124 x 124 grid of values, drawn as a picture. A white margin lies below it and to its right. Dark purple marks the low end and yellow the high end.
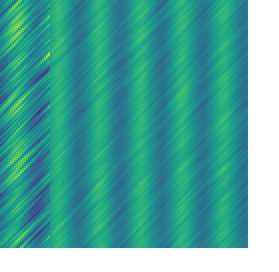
Upright stripes repeat 6 times across the table. A vertical seam about 20% of the way across splits the table, and the right part is calmer. There is no overall slope. On average the colour sits 50% of the way up the scale.
